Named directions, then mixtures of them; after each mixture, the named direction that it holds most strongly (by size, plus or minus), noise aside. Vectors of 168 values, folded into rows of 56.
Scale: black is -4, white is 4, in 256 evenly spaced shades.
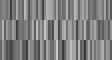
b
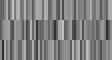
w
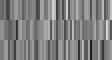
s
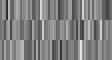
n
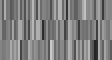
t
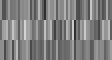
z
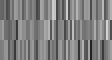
s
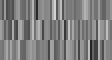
t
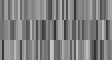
w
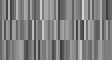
n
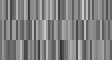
b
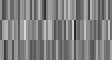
z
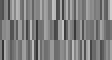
w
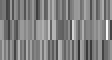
s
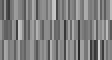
s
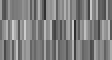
z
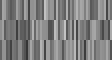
b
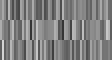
w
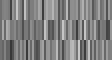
b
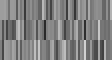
b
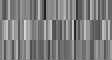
z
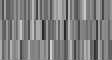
t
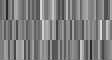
s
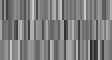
t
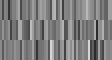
t
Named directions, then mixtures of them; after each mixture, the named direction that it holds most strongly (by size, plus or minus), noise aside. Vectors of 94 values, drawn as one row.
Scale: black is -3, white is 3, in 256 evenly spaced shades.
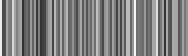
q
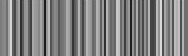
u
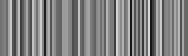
u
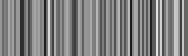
u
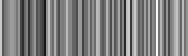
q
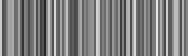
q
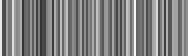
q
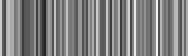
q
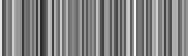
q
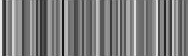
q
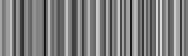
u
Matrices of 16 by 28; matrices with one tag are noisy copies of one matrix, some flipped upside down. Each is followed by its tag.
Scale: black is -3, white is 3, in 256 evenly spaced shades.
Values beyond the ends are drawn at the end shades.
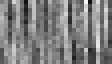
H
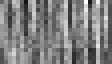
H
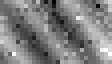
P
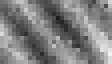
P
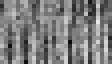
H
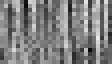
H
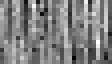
H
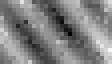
P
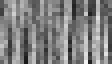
H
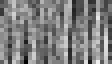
H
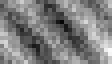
P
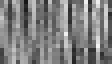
H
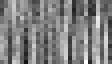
H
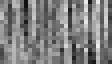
H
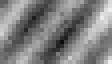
P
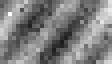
P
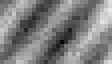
P
